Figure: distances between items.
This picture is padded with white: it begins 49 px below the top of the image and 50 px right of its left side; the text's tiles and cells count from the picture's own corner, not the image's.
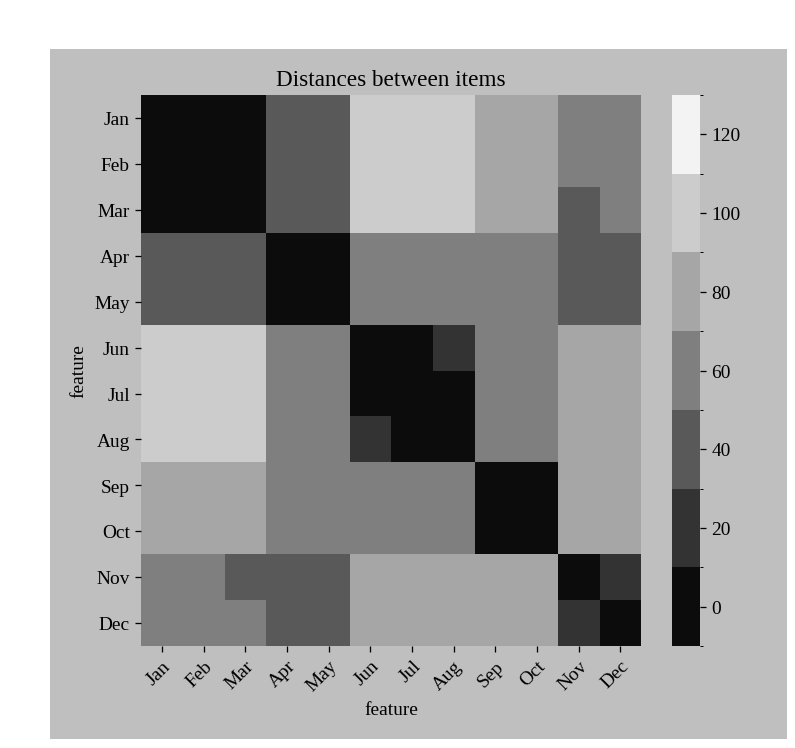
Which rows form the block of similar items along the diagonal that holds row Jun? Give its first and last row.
Jun to Aug
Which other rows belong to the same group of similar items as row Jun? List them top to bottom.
Jul, Aug
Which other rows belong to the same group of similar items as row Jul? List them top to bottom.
Jun, Aug
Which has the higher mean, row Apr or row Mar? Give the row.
Mar
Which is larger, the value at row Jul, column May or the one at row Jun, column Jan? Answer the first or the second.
the second
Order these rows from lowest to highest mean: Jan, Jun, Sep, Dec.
Jan, Dec, Sep, Jun
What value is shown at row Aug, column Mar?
100
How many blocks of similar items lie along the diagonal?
5
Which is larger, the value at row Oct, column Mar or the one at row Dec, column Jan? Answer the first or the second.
the first
